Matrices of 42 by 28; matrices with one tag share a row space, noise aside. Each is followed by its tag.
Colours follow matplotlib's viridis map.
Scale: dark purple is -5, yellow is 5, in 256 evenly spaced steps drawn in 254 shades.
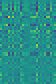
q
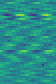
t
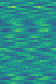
t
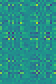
q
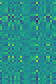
q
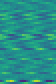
t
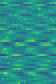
t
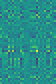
q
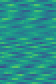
t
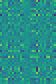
q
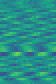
t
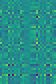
q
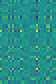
q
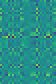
q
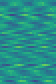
t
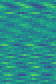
t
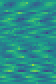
t
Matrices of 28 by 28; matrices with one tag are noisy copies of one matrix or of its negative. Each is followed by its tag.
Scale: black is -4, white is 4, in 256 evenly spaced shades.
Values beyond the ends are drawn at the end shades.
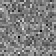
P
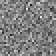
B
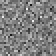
B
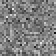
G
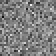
B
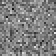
G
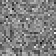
G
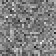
G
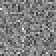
P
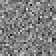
B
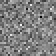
B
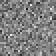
B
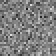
B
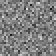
B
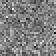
G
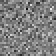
B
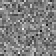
P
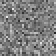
G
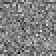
P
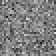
G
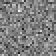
P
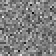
B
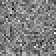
G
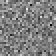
B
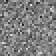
B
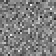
B
